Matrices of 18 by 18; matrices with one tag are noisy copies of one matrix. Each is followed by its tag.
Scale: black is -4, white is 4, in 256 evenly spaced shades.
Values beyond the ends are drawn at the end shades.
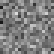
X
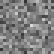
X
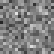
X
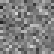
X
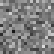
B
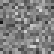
X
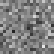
B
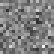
B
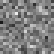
X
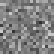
B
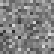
B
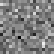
B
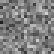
X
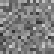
B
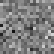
B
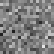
B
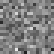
X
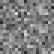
X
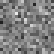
X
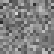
X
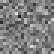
X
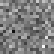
B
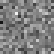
X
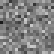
X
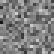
X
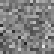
B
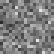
X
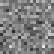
B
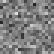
X
